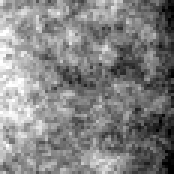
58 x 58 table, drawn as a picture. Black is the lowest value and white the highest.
Grain: blotchy. Slope: up to the left. Histogram: bell-shaped. Ninth with the lowest average: bottom right. Ninth with the highest average: middle left.
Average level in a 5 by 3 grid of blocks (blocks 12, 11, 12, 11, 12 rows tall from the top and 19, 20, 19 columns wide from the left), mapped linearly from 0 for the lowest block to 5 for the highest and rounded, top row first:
431
431
521
520
330
